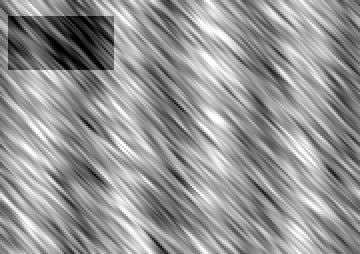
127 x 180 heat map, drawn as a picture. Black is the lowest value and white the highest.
On average the colour sits 60% of the way up the scale. Upright stripes repeat 4 times across the table. In the top left lies a patch that is lower than the rest. The ninth with the lowest average is the top left.
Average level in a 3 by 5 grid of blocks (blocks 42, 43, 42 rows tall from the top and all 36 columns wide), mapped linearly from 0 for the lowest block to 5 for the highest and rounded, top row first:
01444 | 54333 | 44334
